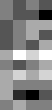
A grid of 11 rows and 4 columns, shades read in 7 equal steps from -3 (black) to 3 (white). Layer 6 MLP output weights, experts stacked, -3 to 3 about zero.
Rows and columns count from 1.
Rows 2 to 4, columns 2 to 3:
-1 -1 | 0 1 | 0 1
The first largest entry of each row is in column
1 1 3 3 4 2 4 2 1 1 2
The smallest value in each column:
-1 -2 -3 -3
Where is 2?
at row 6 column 3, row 8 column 2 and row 8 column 4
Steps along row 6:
up down up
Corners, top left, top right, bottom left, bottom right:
0 -1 0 0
